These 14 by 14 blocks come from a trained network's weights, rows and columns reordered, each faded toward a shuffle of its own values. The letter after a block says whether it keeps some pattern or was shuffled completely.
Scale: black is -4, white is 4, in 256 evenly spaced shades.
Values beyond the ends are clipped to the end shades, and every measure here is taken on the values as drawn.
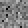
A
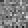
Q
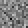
Q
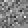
Q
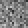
Q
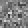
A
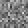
A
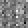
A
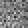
A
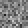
Q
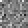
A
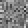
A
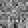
A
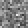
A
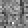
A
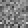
A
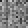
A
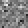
A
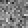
Q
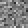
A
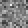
A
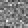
Q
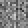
A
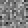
Q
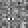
A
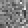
A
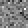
Q
